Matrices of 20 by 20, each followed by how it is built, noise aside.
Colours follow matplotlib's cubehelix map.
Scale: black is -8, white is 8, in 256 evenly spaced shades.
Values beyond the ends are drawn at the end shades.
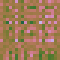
low rank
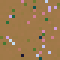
sparse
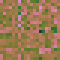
low rank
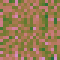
low rank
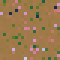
sparse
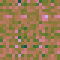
low rank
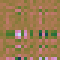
low rank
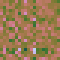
low rank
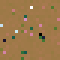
sparse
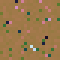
sparse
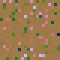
sparse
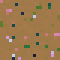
sparse
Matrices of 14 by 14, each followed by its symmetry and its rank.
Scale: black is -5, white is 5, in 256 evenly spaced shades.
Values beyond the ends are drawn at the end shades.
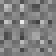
symmetric, rank two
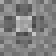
symmetric, rank two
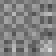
symmetric, rank two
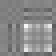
symmetric, rank one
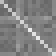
symmetric, full rank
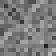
symmetric, full rank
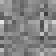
neither, rank three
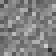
symmetric, full rank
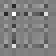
symmetric, rank one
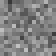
neither, full rank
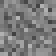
neither, full rank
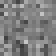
neither, rank three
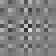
symmetric, rank one
